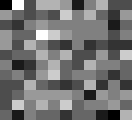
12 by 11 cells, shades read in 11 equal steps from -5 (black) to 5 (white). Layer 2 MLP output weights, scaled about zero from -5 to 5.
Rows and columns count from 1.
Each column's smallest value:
-5 -4 -3 -1 -2 -3 -4 -4 -4 -5 -3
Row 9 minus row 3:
0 1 2 -2 -2 -3 -2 2 -3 4 -2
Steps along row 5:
down up down down down up down up down same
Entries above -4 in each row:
9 11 10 11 11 11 10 11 11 10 11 8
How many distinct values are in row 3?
6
